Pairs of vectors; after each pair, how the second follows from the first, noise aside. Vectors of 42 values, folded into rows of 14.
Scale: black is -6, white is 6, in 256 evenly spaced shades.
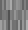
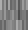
reversed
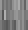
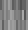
reversed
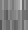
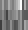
scaled up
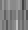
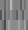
reversed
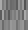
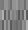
reversed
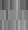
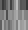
scaled up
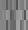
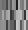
scaled up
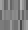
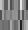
scaled up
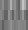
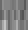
reversed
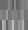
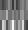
scaled up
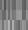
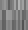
reversed
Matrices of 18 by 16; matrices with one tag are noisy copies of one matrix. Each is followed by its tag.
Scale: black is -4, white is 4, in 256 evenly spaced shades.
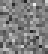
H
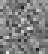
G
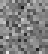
G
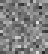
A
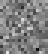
G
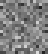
A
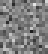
H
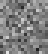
G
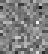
A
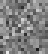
G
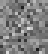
G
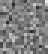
H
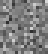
H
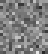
A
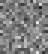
A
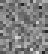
A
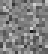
H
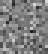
H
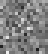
G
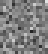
H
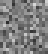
H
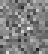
G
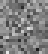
G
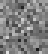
G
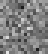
G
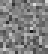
H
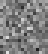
G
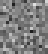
H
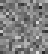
A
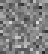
A
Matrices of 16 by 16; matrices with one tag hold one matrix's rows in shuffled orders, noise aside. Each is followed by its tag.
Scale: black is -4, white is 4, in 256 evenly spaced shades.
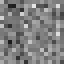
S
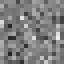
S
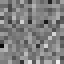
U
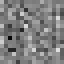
S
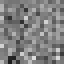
S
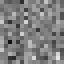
S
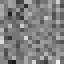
S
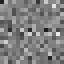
U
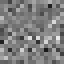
U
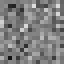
S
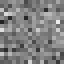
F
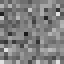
F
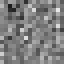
S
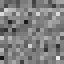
F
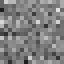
F
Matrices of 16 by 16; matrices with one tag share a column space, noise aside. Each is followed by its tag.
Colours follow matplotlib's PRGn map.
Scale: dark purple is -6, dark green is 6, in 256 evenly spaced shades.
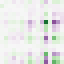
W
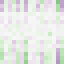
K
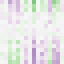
K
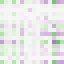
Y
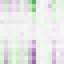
K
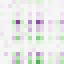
W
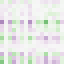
W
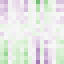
K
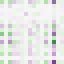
Y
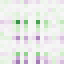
W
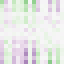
K
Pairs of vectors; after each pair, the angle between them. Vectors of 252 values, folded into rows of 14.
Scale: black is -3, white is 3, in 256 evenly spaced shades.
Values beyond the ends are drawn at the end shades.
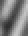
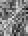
partly opposed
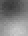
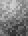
nearly opposite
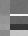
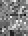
partly opposed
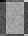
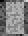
nearly parallel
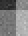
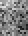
partly opposed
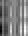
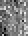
partly aligned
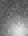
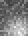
nearly parallel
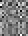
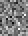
orthogonal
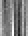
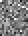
orthogonal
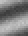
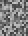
orthogonal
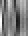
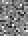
orthogonal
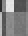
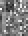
partly opposed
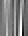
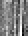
nearly parallel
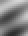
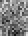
partly aligned
